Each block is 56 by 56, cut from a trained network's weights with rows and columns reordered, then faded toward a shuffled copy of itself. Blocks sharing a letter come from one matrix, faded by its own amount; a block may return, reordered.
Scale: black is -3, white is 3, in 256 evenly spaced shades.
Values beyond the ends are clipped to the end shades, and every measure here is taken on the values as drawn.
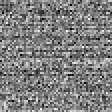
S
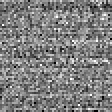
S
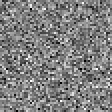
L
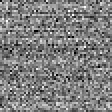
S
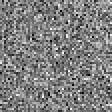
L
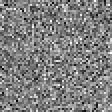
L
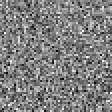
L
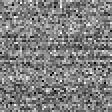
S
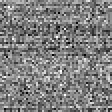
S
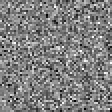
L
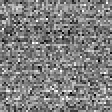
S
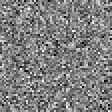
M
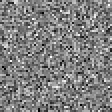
L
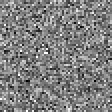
M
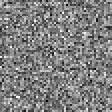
M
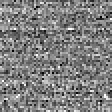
S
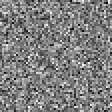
M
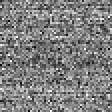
S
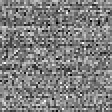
S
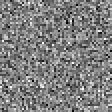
L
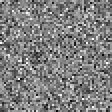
M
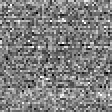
S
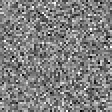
L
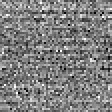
S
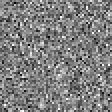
M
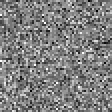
L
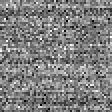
S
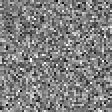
M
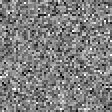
L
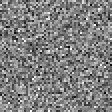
M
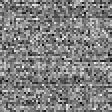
S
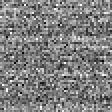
S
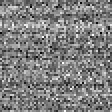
S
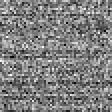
S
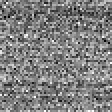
S
